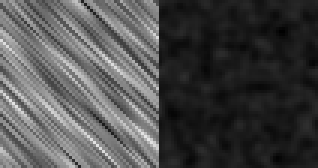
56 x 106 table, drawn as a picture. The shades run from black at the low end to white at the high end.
The table splits into one row of 2 panels. Panel 1,1: middling, slanting down to the right, strong in contrast. Panel 1,2: very low, blotchy, faint in contrast.
